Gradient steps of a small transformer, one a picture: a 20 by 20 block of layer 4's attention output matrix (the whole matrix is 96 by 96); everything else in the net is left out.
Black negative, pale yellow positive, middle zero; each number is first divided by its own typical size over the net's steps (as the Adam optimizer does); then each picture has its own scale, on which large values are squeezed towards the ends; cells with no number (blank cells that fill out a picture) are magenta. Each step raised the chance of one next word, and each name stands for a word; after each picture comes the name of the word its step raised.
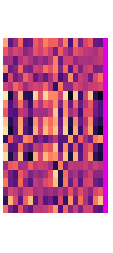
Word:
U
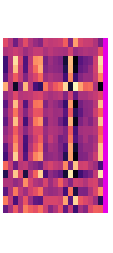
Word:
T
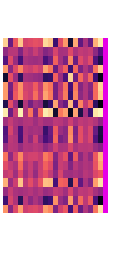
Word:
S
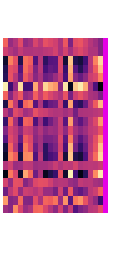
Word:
T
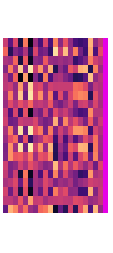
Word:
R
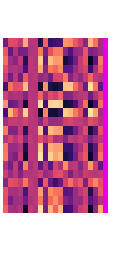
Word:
S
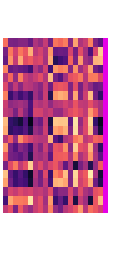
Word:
U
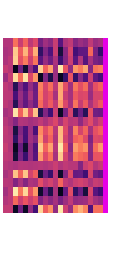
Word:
R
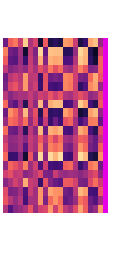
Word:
S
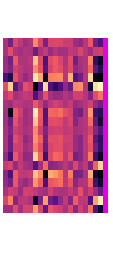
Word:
T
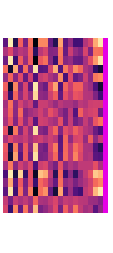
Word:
R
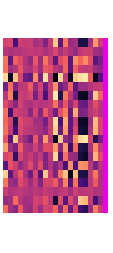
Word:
U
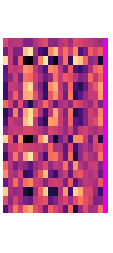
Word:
R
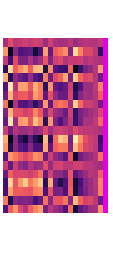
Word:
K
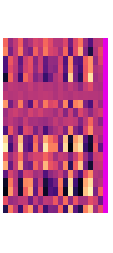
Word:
K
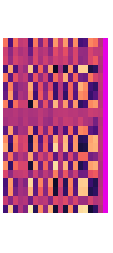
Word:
K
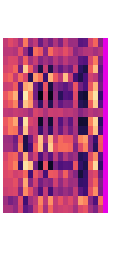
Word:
U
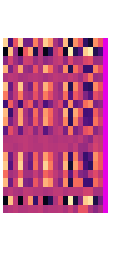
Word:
S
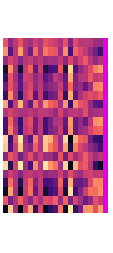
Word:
K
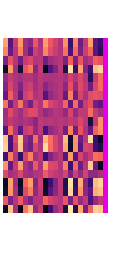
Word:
K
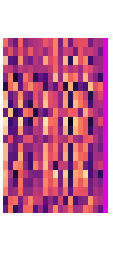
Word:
U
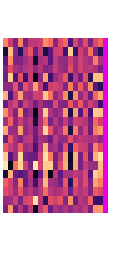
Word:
U
